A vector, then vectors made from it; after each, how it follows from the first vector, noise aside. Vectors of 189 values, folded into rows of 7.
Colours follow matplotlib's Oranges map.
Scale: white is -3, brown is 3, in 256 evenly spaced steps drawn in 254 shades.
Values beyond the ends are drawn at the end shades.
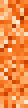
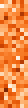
reversed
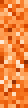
wrapped around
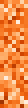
wrapped around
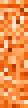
sign-scrambled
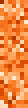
wrapped around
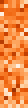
wrapped around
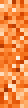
reversed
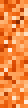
sign-scrambled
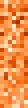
sign-scrambled
